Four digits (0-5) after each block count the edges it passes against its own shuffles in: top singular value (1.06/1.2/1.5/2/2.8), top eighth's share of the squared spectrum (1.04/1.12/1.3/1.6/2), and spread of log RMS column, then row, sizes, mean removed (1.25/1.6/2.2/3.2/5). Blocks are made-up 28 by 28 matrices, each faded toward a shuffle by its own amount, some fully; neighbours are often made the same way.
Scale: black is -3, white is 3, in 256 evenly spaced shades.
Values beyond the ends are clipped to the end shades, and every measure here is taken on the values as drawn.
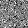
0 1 0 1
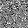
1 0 0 1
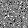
0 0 0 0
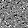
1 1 0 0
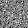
1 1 0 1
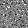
0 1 0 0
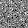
0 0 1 0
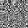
3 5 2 2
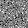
0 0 0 0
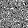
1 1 0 0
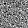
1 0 0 0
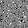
1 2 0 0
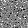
0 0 0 0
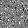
0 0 0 0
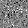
2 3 1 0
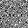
2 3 0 1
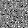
0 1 1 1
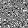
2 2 0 1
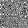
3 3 0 1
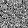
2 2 0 0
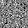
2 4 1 1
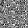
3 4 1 0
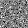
1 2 0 0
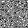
1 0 0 0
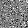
0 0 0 0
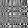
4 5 3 3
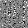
1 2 2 0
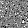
0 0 0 0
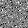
0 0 0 0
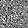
2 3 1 0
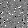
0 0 1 0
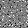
2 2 0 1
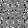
3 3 1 1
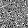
1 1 0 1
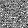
1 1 0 0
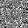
2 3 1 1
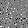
2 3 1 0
